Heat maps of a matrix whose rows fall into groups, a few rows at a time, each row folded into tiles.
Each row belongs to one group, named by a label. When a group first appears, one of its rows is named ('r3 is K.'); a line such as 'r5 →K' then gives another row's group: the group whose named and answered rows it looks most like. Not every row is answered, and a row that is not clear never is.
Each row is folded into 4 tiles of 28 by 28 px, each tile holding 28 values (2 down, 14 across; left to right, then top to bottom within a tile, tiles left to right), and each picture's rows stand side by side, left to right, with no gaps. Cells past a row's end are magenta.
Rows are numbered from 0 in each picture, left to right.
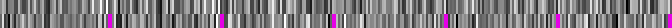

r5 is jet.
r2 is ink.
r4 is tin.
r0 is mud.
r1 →mud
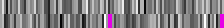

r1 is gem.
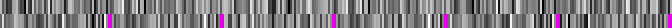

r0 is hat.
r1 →gem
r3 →gem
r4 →hat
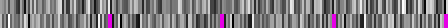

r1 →tin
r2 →tin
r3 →tin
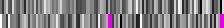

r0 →jet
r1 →tin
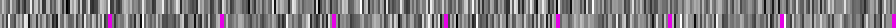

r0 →jet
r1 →ink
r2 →hat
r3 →gem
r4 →tin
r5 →hat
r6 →ink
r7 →jet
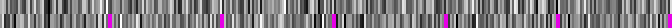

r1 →jet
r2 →jet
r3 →tin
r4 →tin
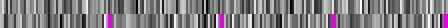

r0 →mud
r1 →hat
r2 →jet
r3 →gem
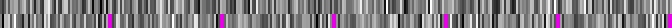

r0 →ink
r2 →hat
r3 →gem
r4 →mud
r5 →gem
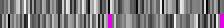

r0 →tin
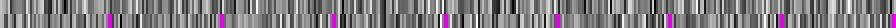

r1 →tin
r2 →hat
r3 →mud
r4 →mud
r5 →hat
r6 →gem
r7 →ink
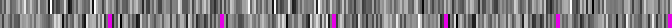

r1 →tin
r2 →gem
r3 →ink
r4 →tin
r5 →gem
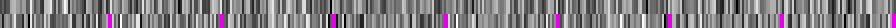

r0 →ink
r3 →tin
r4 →jet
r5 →ink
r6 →mud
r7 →mud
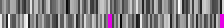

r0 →jet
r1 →tin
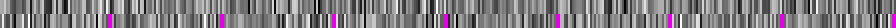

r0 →mud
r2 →hat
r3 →jet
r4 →tin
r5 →mud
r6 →jet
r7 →hat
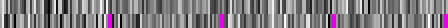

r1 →tin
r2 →ink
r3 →gem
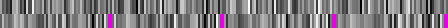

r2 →gem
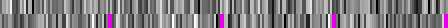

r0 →gem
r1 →ink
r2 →mud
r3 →ink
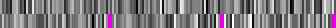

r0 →hat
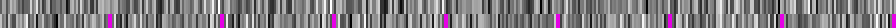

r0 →jet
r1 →mud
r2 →mud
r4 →ink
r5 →ink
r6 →ink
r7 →gem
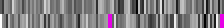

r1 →hat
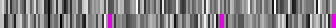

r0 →mud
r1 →gem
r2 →gem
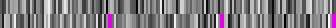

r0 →ink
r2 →mud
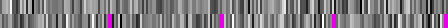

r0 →gem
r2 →jet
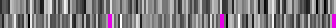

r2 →ink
